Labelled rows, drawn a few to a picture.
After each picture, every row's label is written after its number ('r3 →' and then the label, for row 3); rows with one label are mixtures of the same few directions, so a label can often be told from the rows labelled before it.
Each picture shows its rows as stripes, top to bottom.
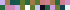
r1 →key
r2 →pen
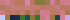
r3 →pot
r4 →key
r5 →pen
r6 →key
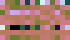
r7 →pen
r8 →key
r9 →key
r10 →pen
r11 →pot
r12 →key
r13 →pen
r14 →key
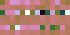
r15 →key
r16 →pot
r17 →pen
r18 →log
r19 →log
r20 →log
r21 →log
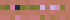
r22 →pot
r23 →log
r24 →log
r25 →log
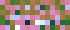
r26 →key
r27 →pen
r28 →log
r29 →key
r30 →pot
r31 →log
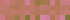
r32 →pot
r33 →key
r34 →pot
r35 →pen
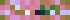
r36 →key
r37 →log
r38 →pot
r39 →key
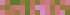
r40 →key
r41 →pot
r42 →pen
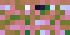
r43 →log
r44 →pot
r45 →pen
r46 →key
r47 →pot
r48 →key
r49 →pen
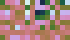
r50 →pen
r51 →pot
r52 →pot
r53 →pot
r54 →pot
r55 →log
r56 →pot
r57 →key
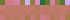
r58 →pen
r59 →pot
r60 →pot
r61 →pen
